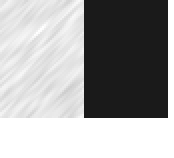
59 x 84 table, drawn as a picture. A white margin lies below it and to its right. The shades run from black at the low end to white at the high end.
It is made of 1 by 2 panels. Panel 1,1: very high, slanting up to the right, faint in contrast. Panel 1,2: very low, flat.
